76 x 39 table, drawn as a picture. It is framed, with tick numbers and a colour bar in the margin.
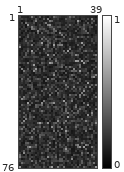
Odd rows or columns: none. Slope: none. Seam: none. Stripes: none. Average level on the scale: 20%. Histogram: skewed, a long tail of high values. Grain: fine.
